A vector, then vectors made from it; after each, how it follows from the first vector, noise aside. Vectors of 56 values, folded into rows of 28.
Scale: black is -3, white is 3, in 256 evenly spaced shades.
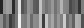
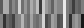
reversed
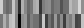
negated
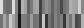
negated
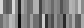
negated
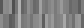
shrunk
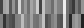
reversed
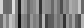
negated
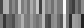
reversed
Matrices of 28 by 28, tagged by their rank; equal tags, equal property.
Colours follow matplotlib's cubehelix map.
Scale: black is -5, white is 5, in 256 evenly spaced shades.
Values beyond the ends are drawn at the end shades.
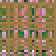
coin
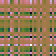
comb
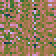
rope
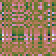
coin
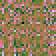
rope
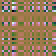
comb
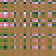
comb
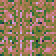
rope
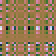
comb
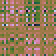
coin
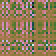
coin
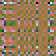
coin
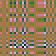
comb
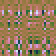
coin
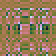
coin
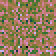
rope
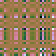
comb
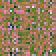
rope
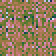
rope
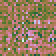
rope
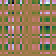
comb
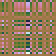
comb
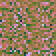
rope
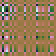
comb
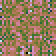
rope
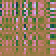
coin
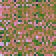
rope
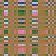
comb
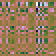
coin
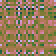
coin
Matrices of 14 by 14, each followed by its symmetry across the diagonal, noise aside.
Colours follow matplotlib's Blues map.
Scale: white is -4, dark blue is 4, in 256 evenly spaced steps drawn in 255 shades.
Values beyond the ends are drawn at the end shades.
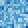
symmetric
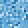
antisymmetric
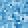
antisymmetric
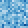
neither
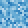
antisymmetric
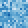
antisymmetric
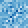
symmetric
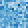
neither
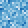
symmetric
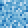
antisymmetric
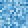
neither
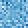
antisymmetric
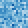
neither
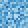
symmetric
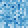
neither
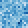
neither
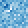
symmetric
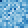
symmetric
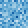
symmetric
